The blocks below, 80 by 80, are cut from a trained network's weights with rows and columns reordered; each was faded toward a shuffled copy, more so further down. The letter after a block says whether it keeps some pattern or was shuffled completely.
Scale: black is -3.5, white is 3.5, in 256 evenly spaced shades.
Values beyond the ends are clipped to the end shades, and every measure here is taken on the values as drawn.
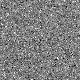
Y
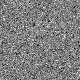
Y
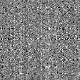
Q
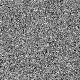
Y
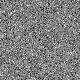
Y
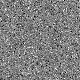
Y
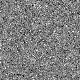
Y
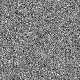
Y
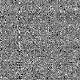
Q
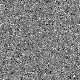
Y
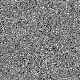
Y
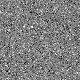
Y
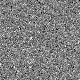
Y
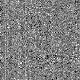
Q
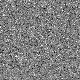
Y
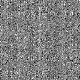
Q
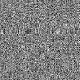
Q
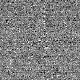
Q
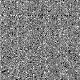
Q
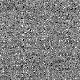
Q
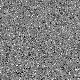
Y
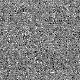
Q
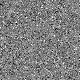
Y
